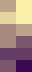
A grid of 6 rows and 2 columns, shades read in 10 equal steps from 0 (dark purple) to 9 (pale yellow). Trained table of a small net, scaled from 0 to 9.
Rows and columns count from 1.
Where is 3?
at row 4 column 2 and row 6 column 1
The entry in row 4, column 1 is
5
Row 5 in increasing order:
2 2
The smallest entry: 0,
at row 6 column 2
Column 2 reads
9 9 6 3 2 0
